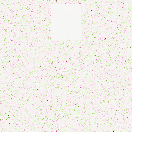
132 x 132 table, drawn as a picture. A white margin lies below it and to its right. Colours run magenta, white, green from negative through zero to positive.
Odd patch: calmer, in the top middle. Grain: fine. Mirror symmetry: none. Calmest part: top middle. Slope: none.
